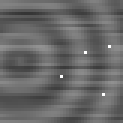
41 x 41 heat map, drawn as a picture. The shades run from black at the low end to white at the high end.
Streaks run across, left to right. Concentric rings centre on the middle left. The values are skewed, with a long tail toward high values. There are four isolated cells, each far higher than the cells round it.
